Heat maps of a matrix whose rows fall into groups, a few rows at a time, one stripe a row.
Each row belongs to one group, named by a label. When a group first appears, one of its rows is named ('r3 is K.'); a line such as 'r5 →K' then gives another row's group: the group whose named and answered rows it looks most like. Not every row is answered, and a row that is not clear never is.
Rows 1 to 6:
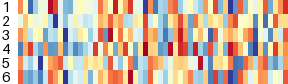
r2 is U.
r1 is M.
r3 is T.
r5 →T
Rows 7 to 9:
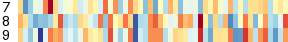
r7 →M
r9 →T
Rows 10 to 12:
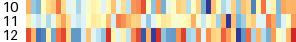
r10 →M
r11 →T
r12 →M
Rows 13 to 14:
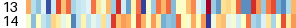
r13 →T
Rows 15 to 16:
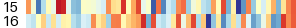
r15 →M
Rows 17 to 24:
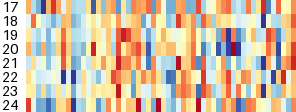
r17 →M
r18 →U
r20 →T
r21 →U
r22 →U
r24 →T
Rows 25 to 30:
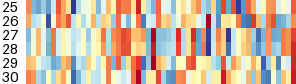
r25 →T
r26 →T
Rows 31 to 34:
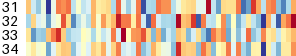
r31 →T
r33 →M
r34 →U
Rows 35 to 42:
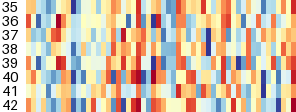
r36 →M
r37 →M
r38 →U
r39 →M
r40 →T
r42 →T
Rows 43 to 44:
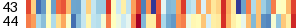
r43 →M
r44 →M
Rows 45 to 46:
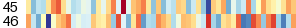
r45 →M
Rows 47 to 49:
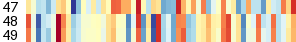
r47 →U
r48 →M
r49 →M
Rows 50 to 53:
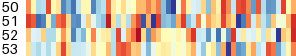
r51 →M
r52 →T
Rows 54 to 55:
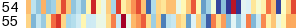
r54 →T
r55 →M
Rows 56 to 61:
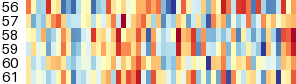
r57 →M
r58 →U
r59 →U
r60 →M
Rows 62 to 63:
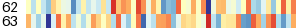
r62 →U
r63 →T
